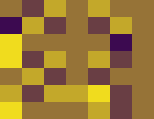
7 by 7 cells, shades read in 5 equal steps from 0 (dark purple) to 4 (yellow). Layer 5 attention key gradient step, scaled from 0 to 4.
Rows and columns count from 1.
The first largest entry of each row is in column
3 2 1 1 2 5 1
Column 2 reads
1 3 2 1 3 1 2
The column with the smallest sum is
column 6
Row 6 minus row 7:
-1 -1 1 1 1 0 0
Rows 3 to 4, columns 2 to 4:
2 2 2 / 1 3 2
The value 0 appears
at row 2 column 1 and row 3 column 6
